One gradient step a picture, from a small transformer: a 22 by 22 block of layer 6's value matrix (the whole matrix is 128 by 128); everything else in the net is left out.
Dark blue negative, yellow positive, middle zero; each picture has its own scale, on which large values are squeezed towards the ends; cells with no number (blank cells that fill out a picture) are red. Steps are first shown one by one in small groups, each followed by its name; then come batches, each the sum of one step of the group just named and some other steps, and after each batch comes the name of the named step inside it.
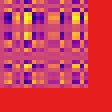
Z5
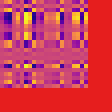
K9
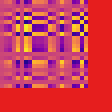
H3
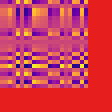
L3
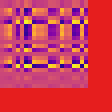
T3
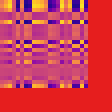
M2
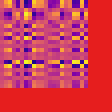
M2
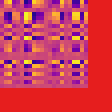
K9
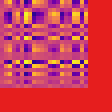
K9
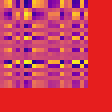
M2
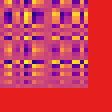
K9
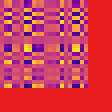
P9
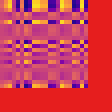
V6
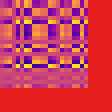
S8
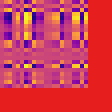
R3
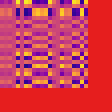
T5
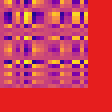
R3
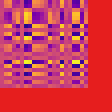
S8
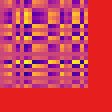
S8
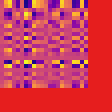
V6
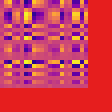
R3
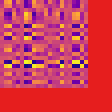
T5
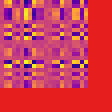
P9
